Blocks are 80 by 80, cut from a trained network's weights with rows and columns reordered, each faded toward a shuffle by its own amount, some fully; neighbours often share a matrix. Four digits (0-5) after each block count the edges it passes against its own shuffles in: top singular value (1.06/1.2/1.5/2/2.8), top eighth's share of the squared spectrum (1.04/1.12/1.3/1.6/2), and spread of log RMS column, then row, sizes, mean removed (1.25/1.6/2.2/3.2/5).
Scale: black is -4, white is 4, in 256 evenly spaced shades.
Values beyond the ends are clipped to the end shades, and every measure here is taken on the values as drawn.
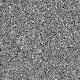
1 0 0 0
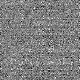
3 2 2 0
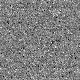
1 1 0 0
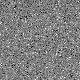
0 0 0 0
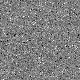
0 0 0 0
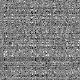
4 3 3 1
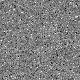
0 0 0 0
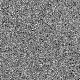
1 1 0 0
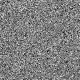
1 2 0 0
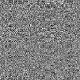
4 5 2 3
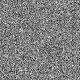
2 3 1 1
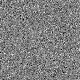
1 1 0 0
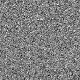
2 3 1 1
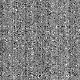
3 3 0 2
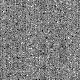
2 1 0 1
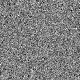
1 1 0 0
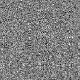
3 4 2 1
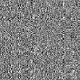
3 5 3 2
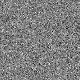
2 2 0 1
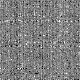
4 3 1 3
